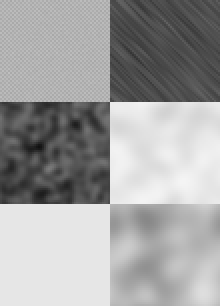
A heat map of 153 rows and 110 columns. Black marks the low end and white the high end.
It is made of 3 by 2 panels. Panel 1,1: high, checkered, faint in contrast. Panel 1,2: low, slanting down to the right, faint in contrast. Panel 2,1: low, blotchy. Panel 2,2: very high, smooth, faint in contrast. Panel 3,1: very high, flat. Panel 3,2: high, smooth.
